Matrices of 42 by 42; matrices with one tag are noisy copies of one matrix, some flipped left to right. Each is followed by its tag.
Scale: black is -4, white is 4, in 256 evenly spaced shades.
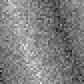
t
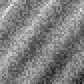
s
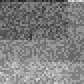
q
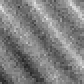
s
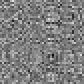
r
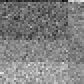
q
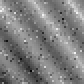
s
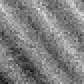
s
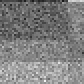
q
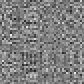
r
